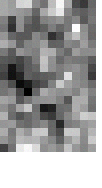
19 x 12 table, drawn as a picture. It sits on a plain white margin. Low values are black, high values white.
There are no regular stripes. Overall the values sit about 50% of the way up the scale. No row or column stands out. The histogram is bell-shaped. The middle left is the ninth with the lowest average.
